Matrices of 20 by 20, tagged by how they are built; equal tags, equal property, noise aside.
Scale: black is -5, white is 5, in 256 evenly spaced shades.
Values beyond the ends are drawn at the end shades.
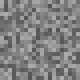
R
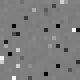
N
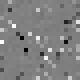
N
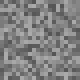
R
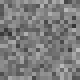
R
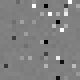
N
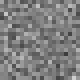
R
